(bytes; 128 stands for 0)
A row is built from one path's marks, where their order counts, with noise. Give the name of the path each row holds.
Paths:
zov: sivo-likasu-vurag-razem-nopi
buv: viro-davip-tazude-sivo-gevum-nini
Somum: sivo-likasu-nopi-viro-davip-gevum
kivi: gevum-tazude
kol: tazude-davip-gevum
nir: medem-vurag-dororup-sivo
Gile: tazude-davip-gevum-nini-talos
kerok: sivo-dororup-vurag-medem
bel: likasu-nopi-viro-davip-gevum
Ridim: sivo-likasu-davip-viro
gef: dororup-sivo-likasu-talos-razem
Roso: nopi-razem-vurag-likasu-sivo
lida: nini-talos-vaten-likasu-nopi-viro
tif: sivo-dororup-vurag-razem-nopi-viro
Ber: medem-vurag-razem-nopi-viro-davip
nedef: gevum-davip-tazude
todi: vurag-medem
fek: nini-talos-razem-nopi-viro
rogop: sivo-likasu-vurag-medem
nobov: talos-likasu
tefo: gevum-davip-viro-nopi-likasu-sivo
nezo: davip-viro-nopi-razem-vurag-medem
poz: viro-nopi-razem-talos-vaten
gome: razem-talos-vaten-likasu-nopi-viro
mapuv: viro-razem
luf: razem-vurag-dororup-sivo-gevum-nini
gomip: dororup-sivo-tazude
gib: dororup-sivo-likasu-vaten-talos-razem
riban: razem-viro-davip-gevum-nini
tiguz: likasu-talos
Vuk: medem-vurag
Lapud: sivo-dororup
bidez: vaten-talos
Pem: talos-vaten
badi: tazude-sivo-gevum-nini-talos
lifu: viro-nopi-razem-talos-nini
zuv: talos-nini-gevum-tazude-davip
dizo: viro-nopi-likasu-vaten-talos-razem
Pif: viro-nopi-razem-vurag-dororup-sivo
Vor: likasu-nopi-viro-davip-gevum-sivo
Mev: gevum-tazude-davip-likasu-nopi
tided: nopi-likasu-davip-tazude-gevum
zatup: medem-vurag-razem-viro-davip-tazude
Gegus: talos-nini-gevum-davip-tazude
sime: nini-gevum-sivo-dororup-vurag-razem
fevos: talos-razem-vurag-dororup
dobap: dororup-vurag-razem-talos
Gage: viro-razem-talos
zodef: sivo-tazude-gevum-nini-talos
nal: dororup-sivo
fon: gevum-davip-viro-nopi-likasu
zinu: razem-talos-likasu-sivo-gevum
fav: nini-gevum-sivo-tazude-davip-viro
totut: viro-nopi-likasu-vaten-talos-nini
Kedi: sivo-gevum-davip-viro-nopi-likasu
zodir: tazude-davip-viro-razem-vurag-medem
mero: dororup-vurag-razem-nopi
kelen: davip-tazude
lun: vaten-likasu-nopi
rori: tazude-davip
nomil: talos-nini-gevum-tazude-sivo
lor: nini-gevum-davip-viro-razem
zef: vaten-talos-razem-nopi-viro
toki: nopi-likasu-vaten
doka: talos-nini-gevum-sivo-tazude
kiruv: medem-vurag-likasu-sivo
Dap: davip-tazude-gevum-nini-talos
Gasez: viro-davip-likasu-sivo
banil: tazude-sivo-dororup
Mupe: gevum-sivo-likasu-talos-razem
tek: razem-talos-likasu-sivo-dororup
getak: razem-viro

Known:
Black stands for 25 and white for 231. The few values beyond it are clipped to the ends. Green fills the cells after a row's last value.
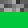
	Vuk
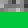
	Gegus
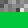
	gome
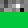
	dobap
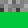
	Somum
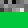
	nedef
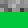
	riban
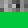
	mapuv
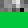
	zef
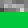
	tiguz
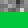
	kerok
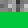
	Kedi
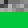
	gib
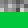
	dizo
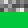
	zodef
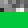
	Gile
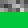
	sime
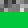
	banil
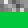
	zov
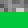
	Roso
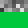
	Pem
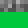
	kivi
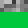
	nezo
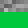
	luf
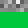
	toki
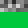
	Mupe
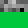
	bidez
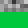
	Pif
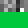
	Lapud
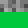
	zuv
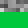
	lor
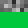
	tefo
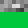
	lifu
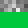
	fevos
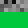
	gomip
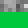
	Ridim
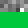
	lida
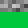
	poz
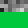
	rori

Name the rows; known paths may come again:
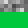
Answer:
Dap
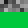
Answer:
nal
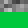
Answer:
nir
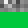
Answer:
tif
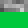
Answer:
tiguz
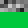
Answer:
gef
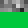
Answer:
Ber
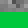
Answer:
rogop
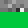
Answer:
Mev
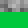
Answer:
riban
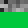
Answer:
rori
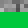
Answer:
totut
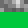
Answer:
fek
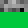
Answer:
bidez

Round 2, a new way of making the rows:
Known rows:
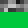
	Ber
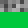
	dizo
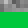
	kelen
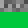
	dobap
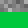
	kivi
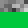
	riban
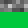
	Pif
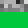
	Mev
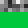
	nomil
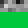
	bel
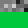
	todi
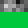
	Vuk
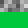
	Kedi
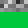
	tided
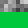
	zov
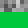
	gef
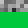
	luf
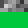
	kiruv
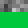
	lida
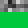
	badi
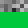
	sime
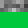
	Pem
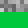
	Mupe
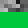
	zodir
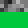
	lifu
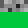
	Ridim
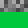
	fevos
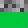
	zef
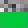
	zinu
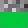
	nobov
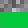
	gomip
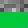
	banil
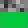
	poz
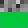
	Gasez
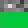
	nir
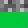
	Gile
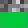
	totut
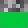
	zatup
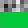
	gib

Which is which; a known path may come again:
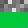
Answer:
toki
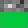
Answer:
nir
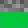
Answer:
mapuv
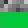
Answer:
Roso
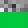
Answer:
zinu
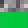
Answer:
Somum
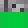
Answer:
gome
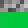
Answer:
tefo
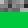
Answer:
zuv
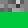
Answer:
nal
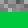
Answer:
kivi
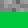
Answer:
nedef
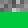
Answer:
gomip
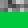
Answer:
doka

